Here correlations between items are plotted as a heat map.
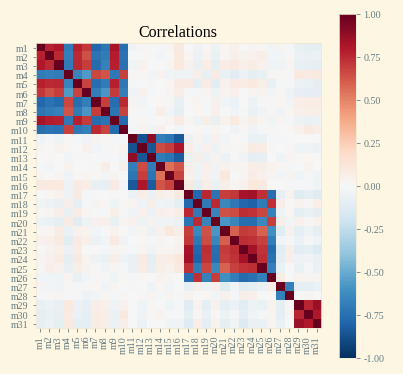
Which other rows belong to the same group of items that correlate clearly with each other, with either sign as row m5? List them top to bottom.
m1, m2, m3, m4, m6, m7, m8, m9, m10
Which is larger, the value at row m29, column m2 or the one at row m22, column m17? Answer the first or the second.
the second
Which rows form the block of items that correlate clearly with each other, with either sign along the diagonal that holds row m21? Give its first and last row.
m17 to m26
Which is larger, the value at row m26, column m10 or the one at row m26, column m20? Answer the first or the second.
the second
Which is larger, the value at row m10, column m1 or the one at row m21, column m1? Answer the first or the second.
the second
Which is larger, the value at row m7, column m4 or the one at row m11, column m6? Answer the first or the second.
the first
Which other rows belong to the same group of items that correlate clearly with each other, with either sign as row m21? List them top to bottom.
m17, m18, m19, m20, m22, m23, m24, m25, m26
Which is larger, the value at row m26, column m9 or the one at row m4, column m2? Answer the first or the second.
the first
